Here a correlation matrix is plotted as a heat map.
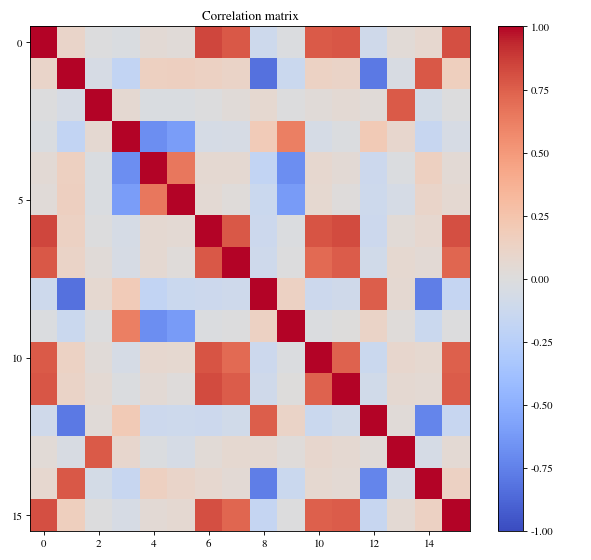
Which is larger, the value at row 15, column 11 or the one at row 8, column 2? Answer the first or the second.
the first
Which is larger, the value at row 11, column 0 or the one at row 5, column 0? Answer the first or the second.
the first
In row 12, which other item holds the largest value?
8
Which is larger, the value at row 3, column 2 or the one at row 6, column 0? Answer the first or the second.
the second
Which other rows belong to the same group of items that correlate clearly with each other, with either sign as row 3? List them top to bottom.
4, 5, 9
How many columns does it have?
16
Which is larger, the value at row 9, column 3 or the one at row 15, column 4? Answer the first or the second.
the first
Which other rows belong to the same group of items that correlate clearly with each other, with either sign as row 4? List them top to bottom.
3, 5, 9
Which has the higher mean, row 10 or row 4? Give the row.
10
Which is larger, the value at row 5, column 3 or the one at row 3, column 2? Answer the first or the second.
the second
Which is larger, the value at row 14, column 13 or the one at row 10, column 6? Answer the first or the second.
the second
